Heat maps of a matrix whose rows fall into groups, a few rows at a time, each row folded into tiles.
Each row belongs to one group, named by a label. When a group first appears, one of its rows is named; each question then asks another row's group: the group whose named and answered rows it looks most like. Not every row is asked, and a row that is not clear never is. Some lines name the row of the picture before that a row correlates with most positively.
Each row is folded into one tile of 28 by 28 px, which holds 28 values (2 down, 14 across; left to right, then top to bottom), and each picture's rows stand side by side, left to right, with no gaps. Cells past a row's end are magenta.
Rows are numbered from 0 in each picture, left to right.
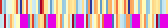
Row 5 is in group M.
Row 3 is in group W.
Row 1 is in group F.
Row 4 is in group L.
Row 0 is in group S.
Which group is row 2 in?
M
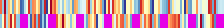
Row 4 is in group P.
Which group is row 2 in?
P
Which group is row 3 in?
S
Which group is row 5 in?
P
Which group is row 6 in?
P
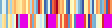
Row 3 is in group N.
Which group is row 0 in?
F
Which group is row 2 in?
P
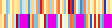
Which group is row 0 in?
M
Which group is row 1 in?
F
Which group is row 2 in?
L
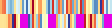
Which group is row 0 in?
P
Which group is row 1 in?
S
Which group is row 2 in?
L
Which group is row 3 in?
P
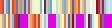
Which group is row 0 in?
L
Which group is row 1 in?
P
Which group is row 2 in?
L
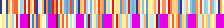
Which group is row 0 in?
F
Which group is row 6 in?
P
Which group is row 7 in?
N
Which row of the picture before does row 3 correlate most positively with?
3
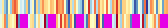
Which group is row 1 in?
F
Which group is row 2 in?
P
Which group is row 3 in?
L
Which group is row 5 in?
W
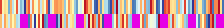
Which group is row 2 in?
S
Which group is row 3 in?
P
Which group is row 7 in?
L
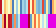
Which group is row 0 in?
P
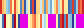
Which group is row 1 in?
W
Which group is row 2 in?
S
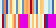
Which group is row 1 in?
M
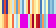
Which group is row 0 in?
W
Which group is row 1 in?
P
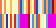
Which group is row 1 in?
N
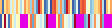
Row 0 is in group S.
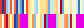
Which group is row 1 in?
M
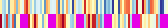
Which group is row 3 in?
P
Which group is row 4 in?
F
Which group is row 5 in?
M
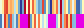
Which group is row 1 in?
N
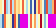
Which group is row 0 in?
L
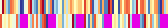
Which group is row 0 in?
M
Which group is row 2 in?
F
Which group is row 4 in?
F
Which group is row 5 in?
S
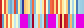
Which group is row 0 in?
N
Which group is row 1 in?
S
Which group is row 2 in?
P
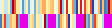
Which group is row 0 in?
F
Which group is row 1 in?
F
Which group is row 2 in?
S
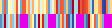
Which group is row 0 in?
S
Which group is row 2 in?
S
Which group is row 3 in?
S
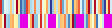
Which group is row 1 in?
M
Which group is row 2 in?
L
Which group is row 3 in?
S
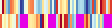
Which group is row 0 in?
M
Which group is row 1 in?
P
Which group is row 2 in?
P
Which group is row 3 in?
F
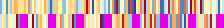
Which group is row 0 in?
F
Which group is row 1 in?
M
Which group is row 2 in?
M
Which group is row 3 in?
M
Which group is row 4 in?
W
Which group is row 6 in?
S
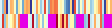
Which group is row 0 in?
W
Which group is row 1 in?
S
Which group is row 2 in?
P
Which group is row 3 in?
S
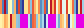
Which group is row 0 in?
W
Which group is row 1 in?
S
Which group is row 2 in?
S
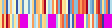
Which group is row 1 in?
F
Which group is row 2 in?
S
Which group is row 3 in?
L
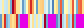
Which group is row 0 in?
F
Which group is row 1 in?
M
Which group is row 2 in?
S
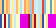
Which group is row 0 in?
S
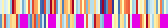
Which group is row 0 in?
F
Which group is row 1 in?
S
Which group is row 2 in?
F
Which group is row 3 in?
W
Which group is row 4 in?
F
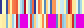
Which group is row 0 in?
F
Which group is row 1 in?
W
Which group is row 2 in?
F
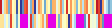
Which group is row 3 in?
L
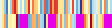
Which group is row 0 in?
F
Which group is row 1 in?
S
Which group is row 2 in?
M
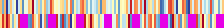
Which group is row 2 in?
N
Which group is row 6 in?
S
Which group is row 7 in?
N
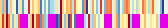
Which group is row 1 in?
P
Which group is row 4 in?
F
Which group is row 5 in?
M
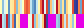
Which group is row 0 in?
N
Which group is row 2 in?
S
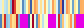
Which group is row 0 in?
F
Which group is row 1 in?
S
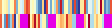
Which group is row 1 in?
P
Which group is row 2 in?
W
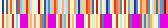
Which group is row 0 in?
W
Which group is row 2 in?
M
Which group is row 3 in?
M
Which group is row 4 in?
M
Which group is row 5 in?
N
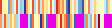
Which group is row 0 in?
M
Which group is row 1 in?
L
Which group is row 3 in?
W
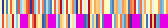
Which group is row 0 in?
W
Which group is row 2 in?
S
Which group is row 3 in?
L
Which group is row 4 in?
L
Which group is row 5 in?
W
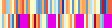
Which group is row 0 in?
L
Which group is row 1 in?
P
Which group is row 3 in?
W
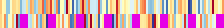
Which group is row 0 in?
M
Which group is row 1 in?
L
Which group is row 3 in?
N
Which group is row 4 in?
S
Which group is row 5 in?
P
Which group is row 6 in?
M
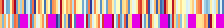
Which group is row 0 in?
L
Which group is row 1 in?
W
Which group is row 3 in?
W
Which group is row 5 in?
N
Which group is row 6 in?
S
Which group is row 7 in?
P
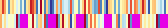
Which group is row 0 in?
M
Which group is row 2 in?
N
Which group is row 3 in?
N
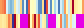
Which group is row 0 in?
P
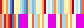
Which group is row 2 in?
F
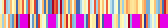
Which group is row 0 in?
L
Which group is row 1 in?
N
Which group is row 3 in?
L
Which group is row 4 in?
F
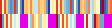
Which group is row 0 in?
N
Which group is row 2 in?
N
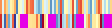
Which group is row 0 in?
N
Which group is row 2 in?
S
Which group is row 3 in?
F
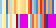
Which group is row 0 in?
F
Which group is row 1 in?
L
